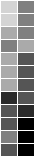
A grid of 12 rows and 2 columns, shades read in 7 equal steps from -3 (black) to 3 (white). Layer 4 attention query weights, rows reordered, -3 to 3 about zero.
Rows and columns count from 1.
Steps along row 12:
down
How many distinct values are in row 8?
2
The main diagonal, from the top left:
2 0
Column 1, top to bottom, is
2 2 1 0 1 1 1 -2 -1 -1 0 -1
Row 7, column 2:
-1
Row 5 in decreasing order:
1 -1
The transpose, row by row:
2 2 1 0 1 1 1 -2 -1 -1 0 -1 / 0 0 0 1 -1 -1 -1 -1 -2 -3 -3 -3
